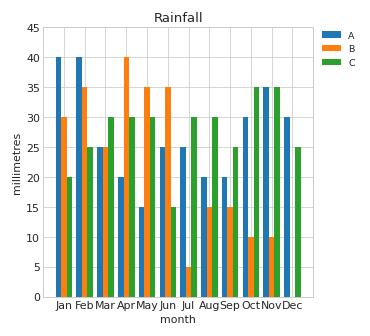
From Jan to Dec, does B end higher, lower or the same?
lower
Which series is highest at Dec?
A
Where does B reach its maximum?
Apr
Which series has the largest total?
C
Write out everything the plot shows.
Title: Rainfall
x-axis: month, ticks Jan Feb Mar Apr May Jun Jul Aug Sep Oct Nov Dec
y-axis: millimetres, ticks 0 5 10 15 20 25 30 35 40 45
Legend: A, B, C
Values:
A: 40 40 25 20 15 25 25 20 20 30 35 30
B: 30 35 25 40 35 35 5 15 15 10 10 0
C: 20 25 30 30 30 15 30 30 25 35 35 25
